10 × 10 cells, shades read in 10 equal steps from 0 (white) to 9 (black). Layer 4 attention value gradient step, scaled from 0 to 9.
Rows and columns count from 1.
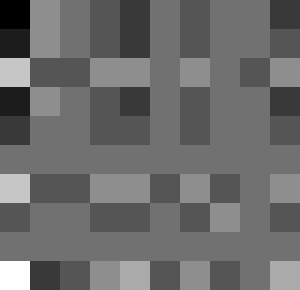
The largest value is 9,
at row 1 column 1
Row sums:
59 57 46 58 56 50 47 54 50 44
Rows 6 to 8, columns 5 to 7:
5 5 5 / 4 6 4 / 6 5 6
